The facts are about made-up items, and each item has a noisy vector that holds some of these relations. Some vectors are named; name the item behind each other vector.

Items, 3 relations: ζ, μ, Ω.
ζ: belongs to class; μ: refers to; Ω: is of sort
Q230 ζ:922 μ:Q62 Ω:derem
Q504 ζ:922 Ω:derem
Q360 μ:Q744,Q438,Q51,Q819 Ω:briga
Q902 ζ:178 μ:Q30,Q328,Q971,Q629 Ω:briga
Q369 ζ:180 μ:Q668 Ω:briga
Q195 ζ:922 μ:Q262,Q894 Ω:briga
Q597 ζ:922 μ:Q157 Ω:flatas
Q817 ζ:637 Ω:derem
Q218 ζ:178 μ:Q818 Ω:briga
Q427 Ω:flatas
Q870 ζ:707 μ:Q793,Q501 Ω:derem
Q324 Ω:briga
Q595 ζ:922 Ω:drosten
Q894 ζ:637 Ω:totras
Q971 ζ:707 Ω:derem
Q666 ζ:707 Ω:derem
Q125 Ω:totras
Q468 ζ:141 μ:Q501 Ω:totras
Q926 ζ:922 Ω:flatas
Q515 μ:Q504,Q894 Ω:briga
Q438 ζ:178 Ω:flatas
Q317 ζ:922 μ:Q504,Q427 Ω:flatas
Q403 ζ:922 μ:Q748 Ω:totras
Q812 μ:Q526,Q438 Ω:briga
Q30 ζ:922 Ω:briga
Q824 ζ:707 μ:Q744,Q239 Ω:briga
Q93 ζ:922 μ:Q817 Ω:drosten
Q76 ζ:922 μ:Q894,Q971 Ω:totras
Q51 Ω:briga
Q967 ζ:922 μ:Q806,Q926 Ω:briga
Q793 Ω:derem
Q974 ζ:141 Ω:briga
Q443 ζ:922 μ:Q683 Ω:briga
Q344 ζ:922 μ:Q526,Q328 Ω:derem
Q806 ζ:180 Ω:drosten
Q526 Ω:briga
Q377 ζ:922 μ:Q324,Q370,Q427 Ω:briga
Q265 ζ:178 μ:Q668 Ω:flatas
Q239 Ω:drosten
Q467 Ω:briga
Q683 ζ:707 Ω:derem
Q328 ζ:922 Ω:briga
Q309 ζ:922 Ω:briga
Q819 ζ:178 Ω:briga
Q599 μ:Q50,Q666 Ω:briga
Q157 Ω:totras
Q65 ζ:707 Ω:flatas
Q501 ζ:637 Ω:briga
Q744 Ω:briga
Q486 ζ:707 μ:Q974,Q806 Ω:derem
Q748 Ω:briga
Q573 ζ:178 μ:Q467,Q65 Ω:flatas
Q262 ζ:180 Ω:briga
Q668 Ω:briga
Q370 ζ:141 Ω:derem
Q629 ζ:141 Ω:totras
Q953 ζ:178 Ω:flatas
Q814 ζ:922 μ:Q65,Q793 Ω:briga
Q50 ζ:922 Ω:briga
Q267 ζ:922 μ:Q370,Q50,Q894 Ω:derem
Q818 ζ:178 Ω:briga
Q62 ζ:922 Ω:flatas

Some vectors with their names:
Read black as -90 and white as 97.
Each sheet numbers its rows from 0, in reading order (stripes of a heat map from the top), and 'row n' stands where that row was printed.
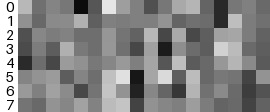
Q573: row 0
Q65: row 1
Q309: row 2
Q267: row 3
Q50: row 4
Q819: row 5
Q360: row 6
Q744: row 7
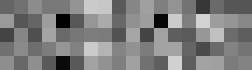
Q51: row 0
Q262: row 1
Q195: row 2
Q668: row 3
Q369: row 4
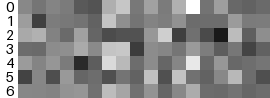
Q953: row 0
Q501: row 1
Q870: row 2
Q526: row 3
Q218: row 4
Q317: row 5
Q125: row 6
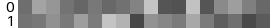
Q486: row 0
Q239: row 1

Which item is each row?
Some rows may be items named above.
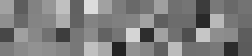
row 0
Q793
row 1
Q65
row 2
Q967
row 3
Q812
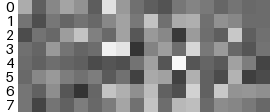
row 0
Q467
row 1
Q817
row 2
Q971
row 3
Q438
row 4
Q814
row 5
Q824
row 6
Q806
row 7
Q817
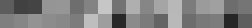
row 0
Q894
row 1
Q812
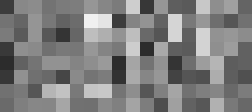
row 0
Q926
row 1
Q438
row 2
Q806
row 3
Q926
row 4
Q328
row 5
Q344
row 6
Q427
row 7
Q683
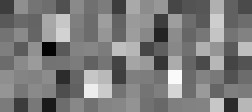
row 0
Q344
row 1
Q971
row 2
Q666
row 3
Q974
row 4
Q824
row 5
Q902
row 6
Q818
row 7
Q629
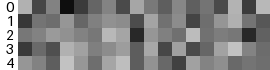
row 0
Q468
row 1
Q30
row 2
Q812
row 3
Q504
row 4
Q324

